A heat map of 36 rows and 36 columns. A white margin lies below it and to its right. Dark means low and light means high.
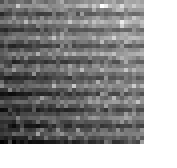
Stripes running across repeat 9 times from top to bottom. Values rise toward the top right. The top right is the ninth with the highest average. The bottom left is the ninth with the lowest average.
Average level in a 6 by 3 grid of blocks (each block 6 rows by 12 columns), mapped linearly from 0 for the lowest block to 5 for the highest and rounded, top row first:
345
234
234
123
123
012
